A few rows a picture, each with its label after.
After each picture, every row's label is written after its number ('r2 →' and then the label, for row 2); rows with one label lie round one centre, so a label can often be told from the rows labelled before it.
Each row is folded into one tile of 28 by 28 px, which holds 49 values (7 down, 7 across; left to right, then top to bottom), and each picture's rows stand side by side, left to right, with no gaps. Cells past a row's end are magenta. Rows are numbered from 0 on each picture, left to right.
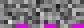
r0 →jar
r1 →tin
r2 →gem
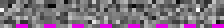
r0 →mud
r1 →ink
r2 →tin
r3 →jar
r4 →ink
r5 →gem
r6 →tin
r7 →mud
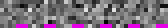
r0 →ink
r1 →mud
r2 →ink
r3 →mud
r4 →mud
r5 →ink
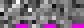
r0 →mud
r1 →mud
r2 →ink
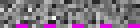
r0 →mud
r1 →mud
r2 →tin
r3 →tin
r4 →ink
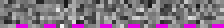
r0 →tin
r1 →tin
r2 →mud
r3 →tin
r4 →gem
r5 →mud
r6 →gem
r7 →gem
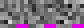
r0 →jar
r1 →ink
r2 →jar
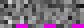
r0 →jar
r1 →ink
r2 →ink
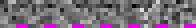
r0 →ink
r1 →ink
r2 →ink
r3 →ink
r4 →ink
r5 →mud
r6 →tin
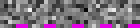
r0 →jar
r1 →mud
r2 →ink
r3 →gem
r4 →mud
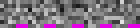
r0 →jar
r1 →gem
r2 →ink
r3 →gem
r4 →jar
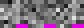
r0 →mud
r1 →ink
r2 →mud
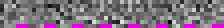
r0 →gem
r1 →ink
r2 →gem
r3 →jar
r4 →jar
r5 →ink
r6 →gem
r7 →gem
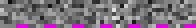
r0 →tin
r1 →ink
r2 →ink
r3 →tin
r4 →mud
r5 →tin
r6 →gem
